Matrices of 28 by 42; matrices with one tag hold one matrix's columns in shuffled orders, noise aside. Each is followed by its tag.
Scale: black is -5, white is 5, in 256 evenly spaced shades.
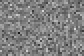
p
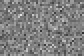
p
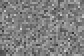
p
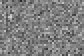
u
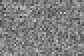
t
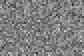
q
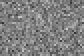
p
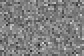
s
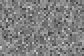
t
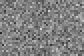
p
